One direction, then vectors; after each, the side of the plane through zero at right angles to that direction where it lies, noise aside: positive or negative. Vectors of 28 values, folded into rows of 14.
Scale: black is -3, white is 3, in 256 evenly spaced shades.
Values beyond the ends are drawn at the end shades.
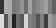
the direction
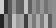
negative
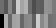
negative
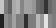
negative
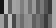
positive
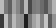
negative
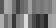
positive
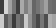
positive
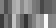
negative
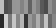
negative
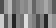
positive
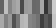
positive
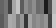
negative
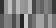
positive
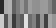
positive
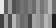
negative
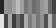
positive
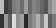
negative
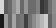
negative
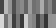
positive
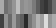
negative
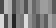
positive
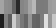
negative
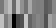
positive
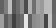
positive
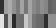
positive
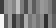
positive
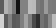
positive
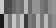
negative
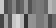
negative
